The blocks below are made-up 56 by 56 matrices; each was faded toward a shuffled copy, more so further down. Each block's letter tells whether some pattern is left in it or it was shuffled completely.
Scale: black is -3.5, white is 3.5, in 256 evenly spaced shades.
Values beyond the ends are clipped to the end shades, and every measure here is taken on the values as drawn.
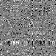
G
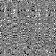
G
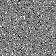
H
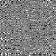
G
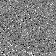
H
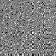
G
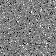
H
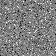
H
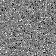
H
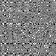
G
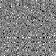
G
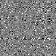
G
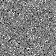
H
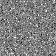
H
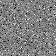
H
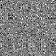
G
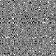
G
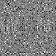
G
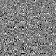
G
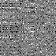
G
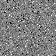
H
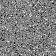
H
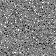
H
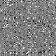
G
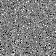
H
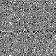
G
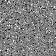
H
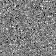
H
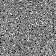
H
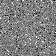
H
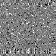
G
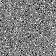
H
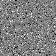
H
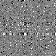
G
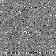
G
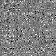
G
